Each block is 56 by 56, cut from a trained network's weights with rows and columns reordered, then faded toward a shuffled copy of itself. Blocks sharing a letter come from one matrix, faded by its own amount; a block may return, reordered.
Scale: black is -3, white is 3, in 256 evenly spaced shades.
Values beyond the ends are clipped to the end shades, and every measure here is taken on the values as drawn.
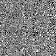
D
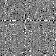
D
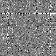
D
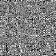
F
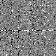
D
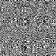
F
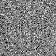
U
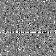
D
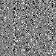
D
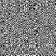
F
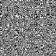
F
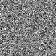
U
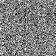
U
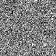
U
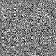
F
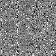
D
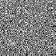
F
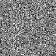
U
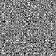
F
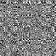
F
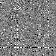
D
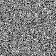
U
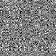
F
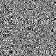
F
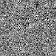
F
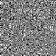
F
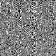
D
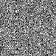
U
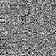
F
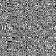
F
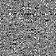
D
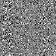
D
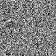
U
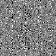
D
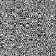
F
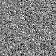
U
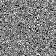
U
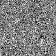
U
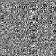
F
